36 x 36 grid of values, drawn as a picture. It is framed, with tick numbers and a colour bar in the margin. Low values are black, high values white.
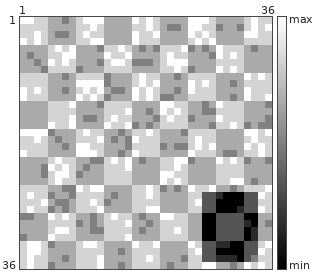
The bottom right is the ninth with the lowest average. An odd patch, lower than its surroundings, sits in the bottom right. Overall the values sit about 70% of the way up the scale. Values change most from cell to cell in the bottom right.
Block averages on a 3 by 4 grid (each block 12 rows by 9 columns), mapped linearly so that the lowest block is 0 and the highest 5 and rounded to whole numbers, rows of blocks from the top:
5 5 5 5 | 5 5 5 5 | 5 5 4 0
